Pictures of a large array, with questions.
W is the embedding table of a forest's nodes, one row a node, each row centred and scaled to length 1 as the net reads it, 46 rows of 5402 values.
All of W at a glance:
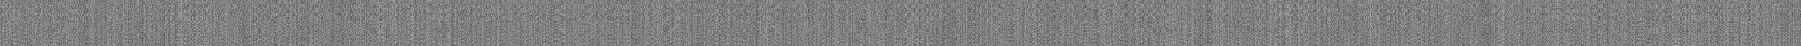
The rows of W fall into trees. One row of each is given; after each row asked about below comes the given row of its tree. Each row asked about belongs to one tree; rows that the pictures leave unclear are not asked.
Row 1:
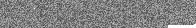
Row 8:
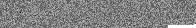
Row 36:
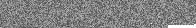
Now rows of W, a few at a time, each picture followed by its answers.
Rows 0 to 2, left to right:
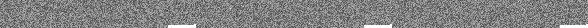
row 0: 1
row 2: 8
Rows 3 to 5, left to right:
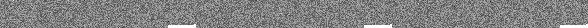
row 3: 1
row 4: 36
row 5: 36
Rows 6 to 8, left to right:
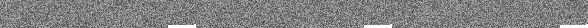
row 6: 36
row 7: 36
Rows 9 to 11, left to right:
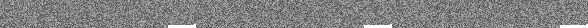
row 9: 1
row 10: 1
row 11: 1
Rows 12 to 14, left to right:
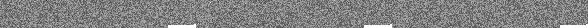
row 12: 1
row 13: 36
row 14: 36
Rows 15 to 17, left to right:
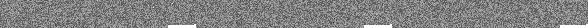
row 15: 36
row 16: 1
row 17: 1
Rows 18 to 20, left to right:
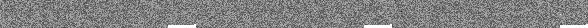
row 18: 1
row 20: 1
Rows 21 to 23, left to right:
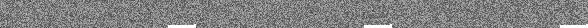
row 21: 8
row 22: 8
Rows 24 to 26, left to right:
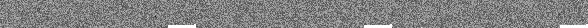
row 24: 36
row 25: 1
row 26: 8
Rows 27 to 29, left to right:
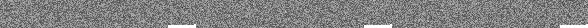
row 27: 1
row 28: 36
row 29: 8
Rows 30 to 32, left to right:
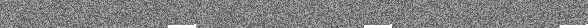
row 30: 36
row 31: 36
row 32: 8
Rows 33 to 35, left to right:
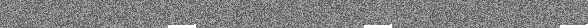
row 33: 36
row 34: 1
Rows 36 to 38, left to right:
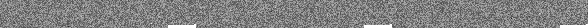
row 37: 8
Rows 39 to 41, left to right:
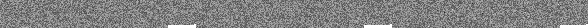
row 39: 1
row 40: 8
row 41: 36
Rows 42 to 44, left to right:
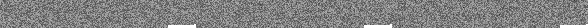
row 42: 1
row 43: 1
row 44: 8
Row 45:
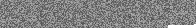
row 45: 1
